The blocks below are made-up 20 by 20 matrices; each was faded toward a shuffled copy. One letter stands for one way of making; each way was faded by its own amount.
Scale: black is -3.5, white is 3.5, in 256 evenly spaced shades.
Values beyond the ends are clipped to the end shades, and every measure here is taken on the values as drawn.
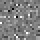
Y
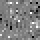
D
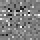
Y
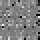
D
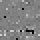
D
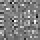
D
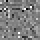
Y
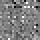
Y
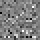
D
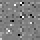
D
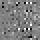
D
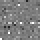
Y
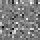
D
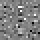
D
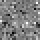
Y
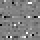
Y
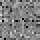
Y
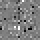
D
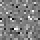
Y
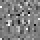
D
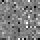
Y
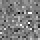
Y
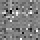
D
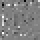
D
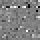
Y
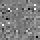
Y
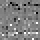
D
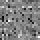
Y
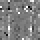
D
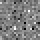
Y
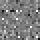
Y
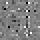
D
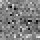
Y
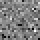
Y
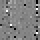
D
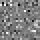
Y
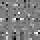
D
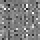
D
